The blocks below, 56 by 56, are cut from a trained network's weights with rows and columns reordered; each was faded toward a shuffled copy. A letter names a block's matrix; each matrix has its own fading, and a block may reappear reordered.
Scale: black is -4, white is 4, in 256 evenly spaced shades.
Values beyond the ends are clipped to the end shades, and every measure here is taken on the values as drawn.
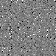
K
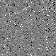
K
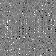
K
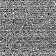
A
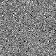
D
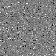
K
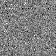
D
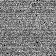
A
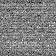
A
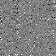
K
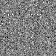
D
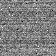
A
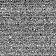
A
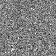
D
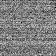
A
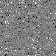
K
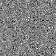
D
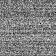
A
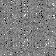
K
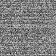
A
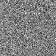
D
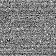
A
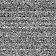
A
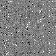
K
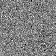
D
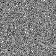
D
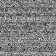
A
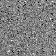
D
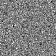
D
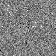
D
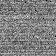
A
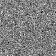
D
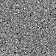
D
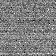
A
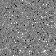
K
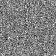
D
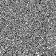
D
